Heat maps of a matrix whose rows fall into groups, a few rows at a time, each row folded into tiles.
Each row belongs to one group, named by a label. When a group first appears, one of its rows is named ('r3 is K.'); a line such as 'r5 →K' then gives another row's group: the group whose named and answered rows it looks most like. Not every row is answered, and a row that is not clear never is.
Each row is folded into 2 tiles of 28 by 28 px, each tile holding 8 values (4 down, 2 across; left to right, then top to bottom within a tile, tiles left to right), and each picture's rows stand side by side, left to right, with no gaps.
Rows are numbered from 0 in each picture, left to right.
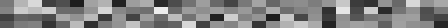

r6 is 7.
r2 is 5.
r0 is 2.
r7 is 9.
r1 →5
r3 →5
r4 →5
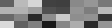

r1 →5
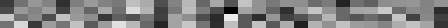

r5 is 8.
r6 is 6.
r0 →5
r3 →9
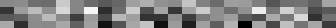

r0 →8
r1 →7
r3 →8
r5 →9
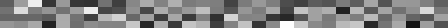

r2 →5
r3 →7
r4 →5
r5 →6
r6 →5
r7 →8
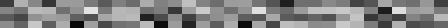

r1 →8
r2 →9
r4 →8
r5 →6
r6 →9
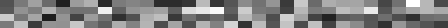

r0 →5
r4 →9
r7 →2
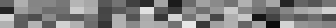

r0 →8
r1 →2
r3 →5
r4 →9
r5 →6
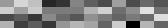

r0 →2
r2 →8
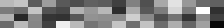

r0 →7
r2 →9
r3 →7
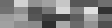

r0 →9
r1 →7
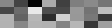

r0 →7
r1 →5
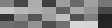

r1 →7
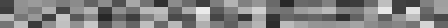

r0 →5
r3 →7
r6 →6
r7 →9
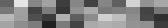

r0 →9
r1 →8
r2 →9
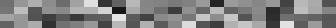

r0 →9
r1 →2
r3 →5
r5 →2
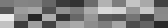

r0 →8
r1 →6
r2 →2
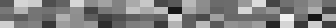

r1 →9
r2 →2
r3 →8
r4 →2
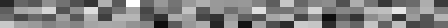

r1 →7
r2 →9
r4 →8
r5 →7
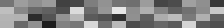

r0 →9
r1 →9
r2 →2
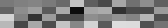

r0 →8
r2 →5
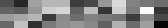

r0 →5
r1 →7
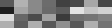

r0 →8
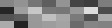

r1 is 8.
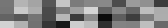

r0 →2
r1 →7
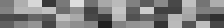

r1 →9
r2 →7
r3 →9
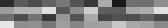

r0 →6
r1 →7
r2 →6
